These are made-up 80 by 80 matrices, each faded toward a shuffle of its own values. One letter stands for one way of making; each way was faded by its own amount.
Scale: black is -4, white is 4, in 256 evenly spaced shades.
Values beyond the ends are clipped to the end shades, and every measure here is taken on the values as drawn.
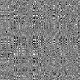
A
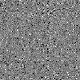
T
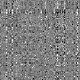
A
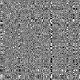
A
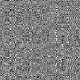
A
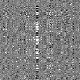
A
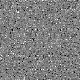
T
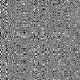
A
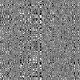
A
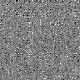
T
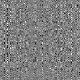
A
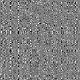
A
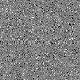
T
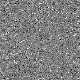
T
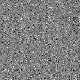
T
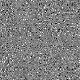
T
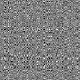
A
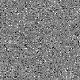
T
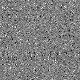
T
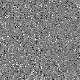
T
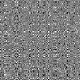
A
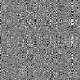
A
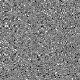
T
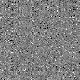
T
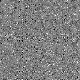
T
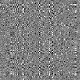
A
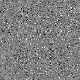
T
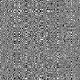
A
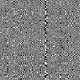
A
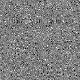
T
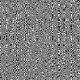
A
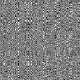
A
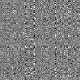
A
